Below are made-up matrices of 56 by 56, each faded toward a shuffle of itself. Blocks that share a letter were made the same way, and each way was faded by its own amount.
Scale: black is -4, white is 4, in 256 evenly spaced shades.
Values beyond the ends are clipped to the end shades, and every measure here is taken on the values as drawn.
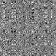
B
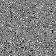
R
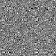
B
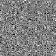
B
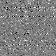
R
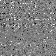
R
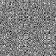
B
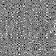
B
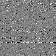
R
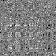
B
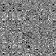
B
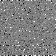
R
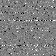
R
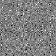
B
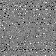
R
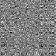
B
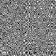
B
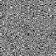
B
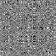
B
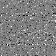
R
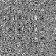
B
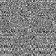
B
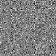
B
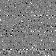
R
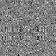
B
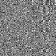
B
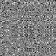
B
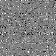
R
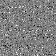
R
